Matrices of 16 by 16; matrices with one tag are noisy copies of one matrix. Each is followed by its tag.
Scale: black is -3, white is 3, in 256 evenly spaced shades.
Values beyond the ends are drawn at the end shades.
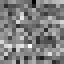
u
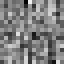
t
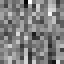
t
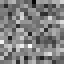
u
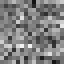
u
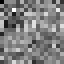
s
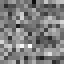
u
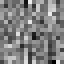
t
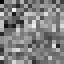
s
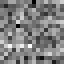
u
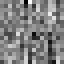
t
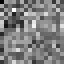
s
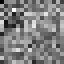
s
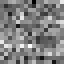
u
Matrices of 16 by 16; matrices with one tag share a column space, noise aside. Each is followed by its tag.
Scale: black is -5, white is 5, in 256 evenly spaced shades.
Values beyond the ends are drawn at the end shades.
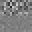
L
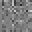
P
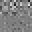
L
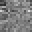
P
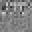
L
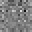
P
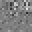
L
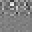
L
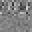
L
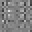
P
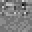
L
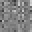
P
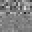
L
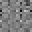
P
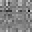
P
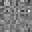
P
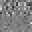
L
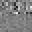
L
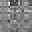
P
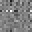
P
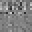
L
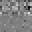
L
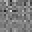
P
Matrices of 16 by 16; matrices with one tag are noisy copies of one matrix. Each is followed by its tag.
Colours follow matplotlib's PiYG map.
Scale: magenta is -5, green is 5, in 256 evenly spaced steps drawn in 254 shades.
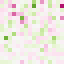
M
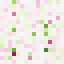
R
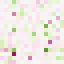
R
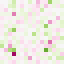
R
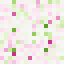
R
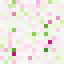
R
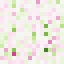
R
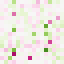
R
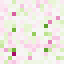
R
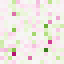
R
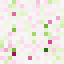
R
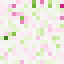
M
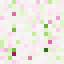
R
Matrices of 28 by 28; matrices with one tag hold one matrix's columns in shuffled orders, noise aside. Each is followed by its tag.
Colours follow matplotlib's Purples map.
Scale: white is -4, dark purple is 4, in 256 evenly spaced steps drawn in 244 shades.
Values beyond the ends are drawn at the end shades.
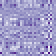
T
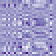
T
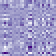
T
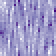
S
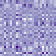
T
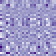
T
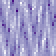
S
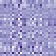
T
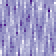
S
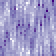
S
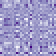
T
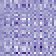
T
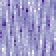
S
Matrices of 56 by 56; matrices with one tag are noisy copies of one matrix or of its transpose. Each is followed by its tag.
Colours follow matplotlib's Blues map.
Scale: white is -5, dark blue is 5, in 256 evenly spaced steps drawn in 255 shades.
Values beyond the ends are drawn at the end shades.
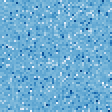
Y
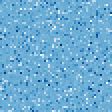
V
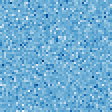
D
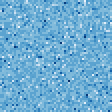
D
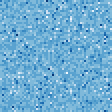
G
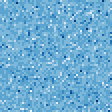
Y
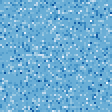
V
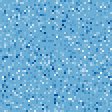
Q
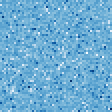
Y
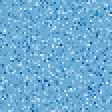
V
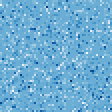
Y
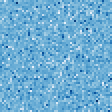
Y
